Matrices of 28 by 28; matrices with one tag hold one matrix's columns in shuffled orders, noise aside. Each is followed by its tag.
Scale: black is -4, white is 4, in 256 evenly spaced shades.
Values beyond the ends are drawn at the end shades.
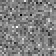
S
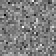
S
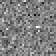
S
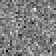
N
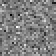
S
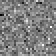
S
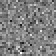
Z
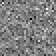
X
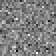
Z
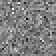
X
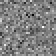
S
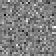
S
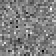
N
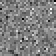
X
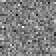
S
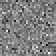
Z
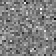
X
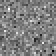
N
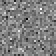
X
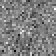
N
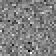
Z
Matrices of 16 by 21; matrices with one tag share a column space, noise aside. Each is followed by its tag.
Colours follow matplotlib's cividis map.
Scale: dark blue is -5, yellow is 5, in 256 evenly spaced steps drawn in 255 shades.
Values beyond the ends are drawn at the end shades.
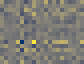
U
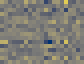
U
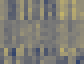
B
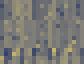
B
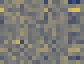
U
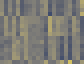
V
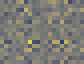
U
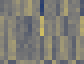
V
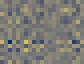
U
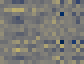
U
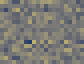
U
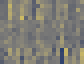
B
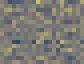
U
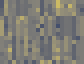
V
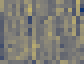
V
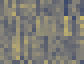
V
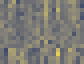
B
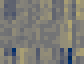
B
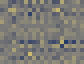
U
